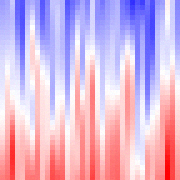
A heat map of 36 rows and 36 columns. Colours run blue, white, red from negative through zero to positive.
The field climbs toward the bottom. The ninth with the lowest average is the top right. The grain runs up and down.
